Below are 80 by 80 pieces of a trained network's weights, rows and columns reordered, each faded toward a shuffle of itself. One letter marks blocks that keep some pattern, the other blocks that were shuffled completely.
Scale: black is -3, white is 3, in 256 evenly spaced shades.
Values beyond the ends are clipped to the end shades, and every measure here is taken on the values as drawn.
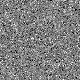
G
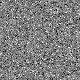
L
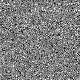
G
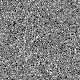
L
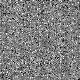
G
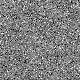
L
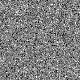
G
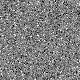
L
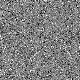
G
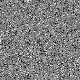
G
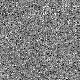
G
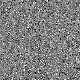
G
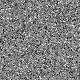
L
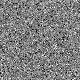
L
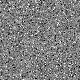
L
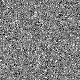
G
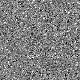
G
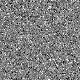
G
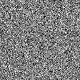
G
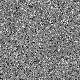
L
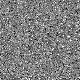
G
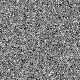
L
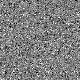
G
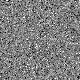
L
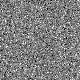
L
